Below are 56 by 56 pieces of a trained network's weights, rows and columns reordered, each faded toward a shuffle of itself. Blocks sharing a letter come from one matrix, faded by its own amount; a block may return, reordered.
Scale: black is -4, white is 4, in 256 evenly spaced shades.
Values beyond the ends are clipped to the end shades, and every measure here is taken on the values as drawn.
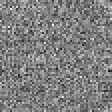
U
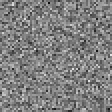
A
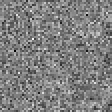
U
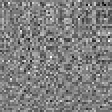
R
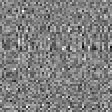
R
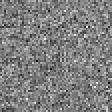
A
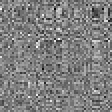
R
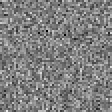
U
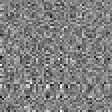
R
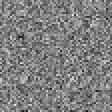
A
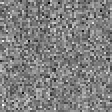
A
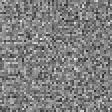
U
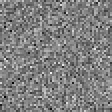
A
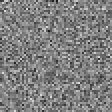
U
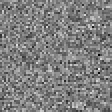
U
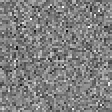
A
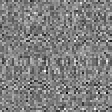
R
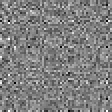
R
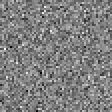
A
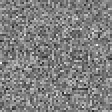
U
